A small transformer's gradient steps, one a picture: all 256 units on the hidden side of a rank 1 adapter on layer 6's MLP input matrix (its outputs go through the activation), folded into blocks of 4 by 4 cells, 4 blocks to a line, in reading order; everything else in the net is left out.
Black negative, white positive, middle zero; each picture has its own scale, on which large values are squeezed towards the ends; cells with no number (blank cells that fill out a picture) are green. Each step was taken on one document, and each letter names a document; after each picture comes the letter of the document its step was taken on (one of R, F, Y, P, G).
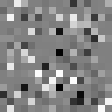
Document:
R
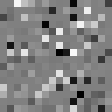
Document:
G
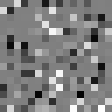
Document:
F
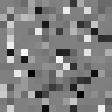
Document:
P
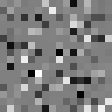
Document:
R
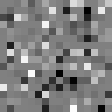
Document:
P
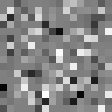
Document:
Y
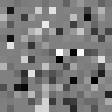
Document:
Y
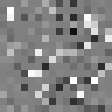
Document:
F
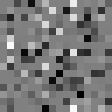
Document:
P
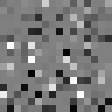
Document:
R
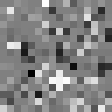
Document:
F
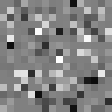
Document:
Y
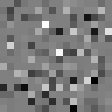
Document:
Y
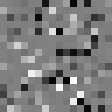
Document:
R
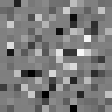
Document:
Y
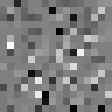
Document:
Y
